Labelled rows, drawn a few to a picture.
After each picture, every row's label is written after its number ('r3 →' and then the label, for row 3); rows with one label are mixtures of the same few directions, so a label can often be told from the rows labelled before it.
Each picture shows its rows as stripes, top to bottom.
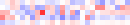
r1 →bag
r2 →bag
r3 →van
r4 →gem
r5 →gem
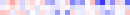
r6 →bag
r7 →bag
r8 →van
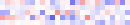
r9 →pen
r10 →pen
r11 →van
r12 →gem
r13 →bag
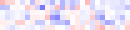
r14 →gem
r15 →van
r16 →pen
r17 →pen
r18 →van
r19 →bag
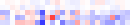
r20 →pen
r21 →bag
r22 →van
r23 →gem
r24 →van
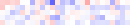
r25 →gem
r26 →gem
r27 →bag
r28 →pen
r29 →gem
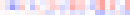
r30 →bag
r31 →bag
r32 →bag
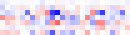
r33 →van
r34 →gem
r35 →pen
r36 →gem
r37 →pen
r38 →bag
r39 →gem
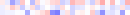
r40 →bag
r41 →bag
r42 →pen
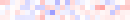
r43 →van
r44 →bag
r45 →gem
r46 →van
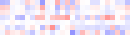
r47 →van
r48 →van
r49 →van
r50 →van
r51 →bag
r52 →gem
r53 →pen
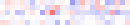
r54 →pen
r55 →pen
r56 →gem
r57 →bag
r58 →van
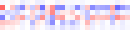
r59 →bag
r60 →gem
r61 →gem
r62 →gem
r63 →gem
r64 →gem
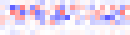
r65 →van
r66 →bag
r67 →bag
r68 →van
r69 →gem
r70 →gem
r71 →bag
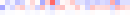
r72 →gem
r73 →gem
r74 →gem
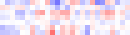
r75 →pen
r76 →van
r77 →van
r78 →van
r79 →pen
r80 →gem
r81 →gem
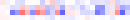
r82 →gem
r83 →bag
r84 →bag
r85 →gem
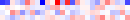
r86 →van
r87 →pen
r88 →bag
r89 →bag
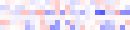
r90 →pen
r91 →van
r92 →bag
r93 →van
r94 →van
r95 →pen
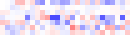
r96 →van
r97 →bag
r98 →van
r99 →pen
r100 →van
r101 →pen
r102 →bag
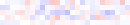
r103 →pen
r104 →van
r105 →van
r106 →pen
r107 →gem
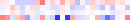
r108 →van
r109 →bag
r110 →bag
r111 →van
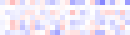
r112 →bag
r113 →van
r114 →pen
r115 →bag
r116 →bag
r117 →bag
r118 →pen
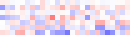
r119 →van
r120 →gem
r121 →pen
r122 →gem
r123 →bag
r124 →bag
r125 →van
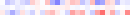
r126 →pen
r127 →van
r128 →bag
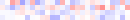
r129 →bag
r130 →bag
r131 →van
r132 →pen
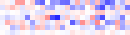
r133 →van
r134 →bag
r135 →bag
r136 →pen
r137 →pen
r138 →bag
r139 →bag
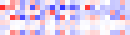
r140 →bag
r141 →gem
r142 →gem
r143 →bag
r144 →van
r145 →van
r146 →bag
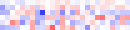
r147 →van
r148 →gem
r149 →van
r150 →bag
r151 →bag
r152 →gem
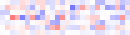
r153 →bag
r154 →pen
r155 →van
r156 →bag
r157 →pen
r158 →pen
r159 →bag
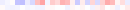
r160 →van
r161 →bag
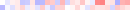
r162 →bag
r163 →gem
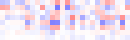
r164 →van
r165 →van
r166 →pen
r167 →pen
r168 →pen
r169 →pen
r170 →gem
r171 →bag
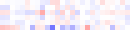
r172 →pen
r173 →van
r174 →van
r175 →van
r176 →van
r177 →gem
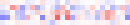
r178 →van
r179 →bag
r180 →van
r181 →van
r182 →gem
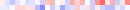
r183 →bag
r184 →van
